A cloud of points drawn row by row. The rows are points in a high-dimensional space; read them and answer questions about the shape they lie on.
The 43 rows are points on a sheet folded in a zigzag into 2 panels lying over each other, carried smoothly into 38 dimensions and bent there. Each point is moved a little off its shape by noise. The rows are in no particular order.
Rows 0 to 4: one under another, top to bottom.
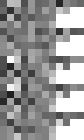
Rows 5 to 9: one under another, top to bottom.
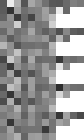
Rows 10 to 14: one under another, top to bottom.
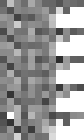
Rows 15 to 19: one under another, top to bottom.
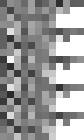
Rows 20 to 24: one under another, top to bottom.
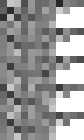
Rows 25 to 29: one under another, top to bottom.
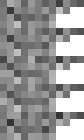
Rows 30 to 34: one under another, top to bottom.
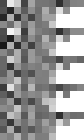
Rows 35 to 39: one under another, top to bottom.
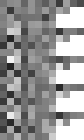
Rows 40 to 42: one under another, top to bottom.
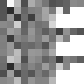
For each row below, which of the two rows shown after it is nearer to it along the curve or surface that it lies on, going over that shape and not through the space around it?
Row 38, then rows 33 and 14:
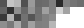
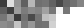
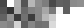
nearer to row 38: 33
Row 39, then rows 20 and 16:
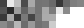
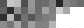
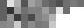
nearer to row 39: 20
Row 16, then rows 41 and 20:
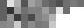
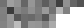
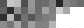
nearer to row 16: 41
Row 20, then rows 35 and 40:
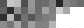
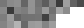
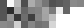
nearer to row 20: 40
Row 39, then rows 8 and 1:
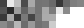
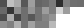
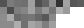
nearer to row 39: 8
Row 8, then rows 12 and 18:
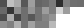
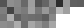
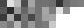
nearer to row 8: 18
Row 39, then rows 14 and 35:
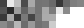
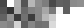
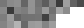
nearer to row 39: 14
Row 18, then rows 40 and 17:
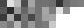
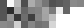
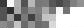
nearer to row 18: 17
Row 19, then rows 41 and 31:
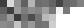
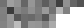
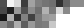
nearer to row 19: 31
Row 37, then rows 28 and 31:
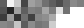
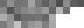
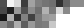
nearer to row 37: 31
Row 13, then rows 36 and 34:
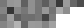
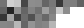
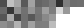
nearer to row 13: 36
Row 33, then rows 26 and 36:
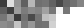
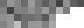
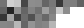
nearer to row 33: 36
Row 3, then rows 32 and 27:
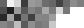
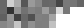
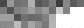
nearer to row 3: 32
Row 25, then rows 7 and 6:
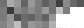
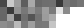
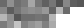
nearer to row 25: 6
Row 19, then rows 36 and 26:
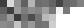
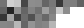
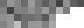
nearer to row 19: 36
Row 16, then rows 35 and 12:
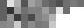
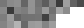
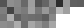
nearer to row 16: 35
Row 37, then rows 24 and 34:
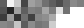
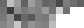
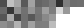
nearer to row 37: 24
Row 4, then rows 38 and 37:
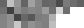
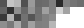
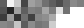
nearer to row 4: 37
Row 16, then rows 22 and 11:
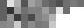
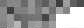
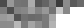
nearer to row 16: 22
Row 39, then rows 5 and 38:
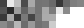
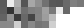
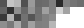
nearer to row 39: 38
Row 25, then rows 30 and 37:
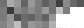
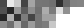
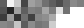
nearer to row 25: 37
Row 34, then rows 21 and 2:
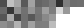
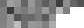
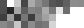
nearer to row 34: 2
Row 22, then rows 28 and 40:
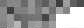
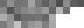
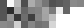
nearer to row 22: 28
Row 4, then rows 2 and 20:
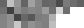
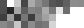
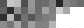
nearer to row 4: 2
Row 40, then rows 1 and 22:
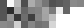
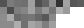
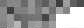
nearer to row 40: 22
